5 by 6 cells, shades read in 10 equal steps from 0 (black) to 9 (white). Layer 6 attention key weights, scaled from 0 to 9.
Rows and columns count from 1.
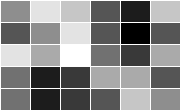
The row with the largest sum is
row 3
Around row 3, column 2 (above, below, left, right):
5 1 8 9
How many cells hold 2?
3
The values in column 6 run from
3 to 7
